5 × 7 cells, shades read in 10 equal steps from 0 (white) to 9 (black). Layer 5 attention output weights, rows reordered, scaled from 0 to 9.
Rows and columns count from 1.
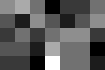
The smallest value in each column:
4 3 4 0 4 4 4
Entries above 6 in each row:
3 2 3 2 4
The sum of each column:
30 29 33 23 29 27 33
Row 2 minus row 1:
2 5 -1 -3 1 -1 -1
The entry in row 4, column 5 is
5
